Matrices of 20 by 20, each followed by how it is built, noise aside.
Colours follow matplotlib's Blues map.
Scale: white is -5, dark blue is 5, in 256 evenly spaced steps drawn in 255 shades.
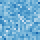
noise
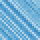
Toeplitz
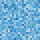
noise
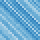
Toeplitz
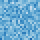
noise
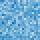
noise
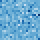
noise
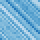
Toeplitz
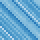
Toeplitz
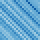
Toeplitz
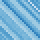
Toeplitz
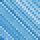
Toeplitz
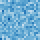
noise
